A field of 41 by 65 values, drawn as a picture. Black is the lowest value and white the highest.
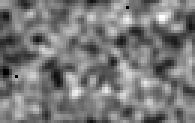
Lone odd cells: 2, each lower than its neighbours. Grain: blotchy. Slope: none. Average level on the scale: 50%. Mirror symmetry: none.
